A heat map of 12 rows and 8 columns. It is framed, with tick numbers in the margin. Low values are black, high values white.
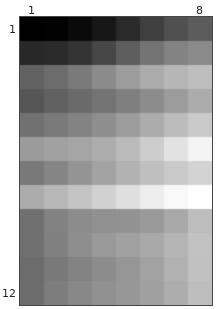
Grain: streaks across. Ninth with the lowest average: top left. Lone odd cells: none. Slope: up to the bottom right. Ninth with the highest average: middle right.
